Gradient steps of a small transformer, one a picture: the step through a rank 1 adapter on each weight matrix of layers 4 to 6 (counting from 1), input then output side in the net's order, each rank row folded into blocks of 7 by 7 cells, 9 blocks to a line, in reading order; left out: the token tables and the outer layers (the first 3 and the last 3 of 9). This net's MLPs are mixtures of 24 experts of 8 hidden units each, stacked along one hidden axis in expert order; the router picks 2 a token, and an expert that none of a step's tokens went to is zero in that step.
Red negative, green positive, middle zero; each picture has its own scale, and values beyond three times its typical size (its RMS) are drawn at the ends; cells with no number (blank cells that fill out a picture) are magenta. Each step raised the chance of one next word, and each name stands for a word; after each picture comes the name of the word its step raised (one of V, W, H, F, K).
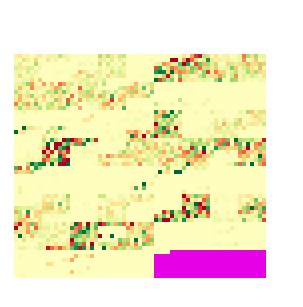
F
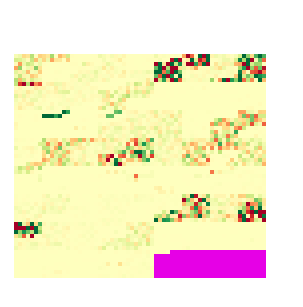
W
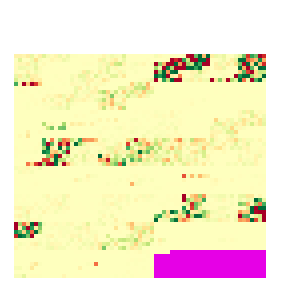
W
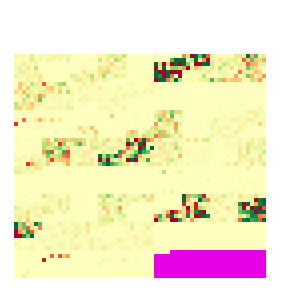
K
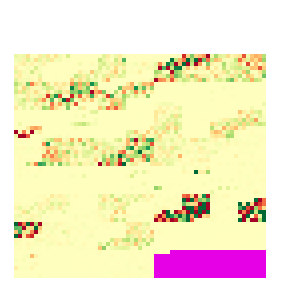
K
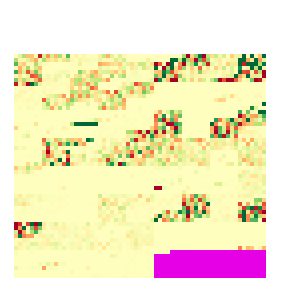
W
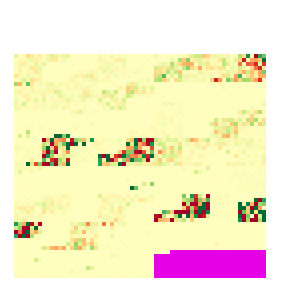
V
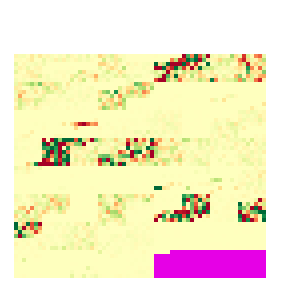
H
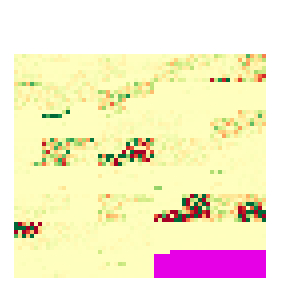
V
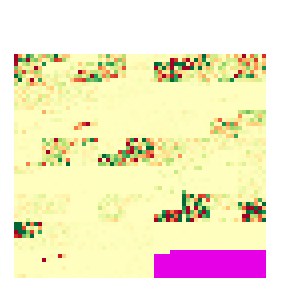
K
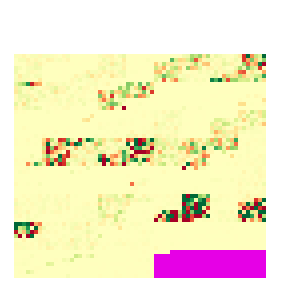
V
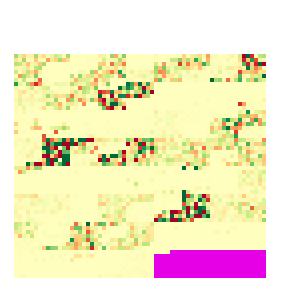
H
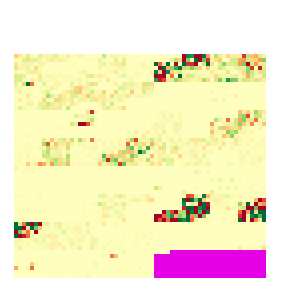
K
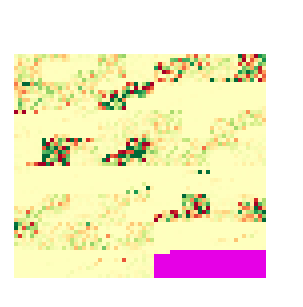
H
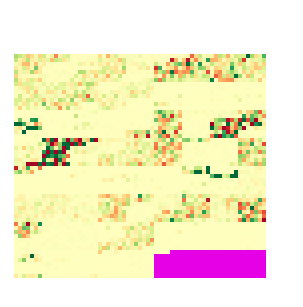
F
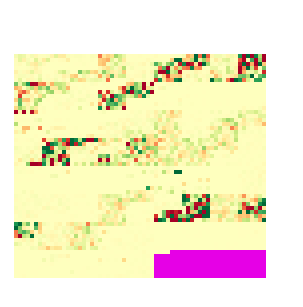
H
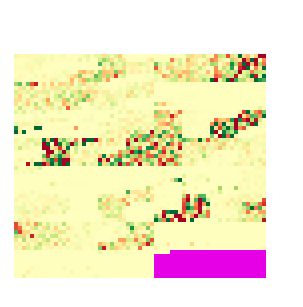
F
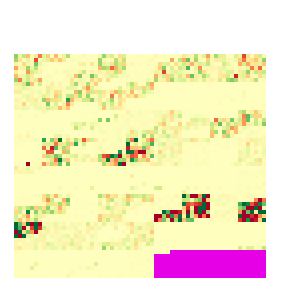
V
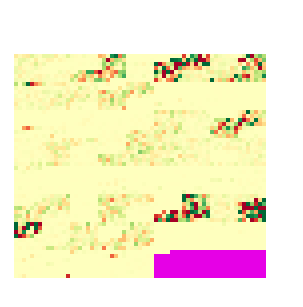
K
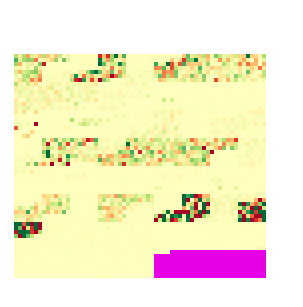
V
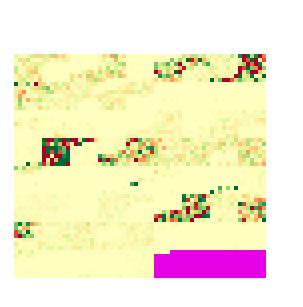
H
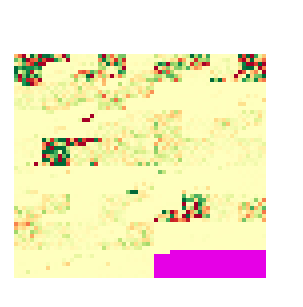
H
